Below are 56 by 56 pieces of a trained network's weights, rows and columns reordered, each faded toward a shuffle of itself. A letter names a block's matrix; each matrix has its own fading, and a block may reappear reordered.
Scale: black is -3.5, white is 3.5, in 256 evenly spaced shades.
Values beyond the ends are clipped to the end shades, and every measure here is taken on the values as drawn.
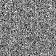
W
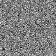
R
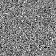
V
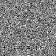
R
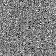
W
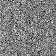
W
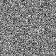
R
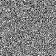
R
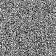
W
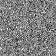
R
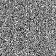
W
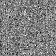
W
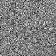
R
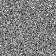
R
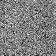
V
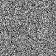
R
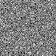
R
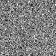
R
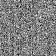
V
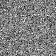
W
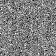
W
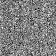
W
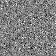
V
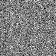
V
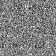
V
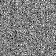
W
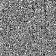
V
